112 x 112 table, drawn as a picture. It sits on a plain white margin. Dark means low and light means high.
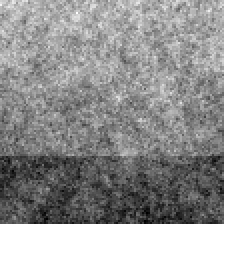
The top part is higher, up to a seam about 70% of the way down. The texture is blotchy. Values rise toward the top. There are no regular stripes.
